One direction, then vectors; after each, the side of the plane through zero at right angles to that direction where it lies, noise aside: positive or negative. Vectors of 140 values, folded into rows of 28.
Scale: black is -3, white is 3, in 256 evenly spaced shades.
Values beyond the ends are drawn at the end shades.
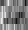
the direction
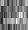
negative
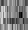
positive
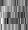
positive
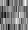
negative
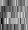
negative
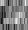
negative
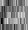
negative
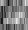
negative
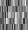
negative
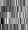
negative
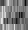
positive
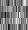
negative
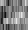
negative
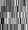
negative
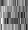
positive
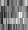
negative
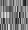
positive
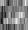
negative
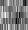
positive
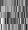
positive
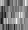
negative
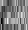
negative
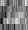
negative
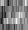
negative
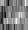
negative
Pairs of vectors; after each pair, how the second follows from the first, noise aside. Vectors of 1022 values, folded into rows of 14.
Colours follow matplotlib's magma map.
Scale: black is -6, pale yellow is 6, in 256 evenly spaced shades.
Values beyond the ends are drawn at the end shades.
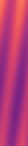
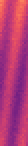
copied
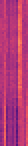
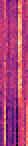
scaled up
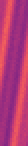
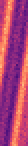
scaled up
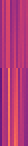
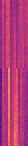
copied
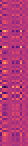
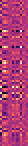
scaled up
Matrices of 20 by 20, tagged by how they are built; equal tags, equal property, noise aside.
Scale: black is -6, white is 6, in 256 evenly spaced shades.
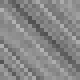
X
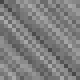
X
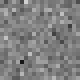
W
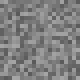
W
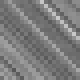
X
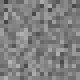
W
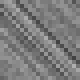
X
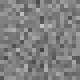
W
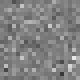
W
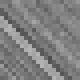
X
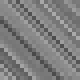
X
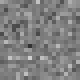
W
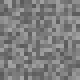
W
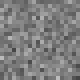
W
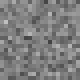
W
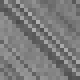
X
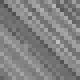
X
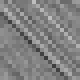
X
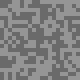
W
